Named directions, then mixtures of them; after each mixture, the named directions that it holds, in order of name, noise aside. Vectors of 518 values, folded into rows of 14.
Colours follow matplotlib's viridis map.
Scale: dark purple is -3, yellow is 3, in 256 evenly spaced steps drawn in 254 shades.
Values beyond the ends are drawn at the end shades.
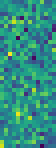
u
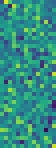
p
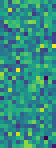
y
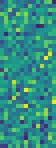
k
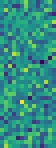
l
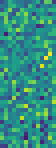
k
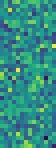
y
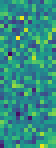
u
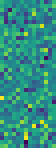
k, y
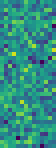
l, u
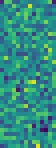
k, p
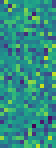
k, p, y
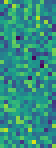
p, u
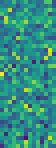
k, l, y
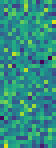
l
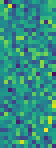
p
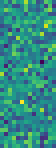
l, y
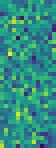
u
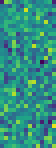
k, l, p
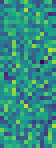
k, l, p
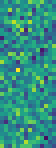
u, y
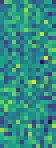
k, l, p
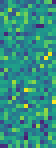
k
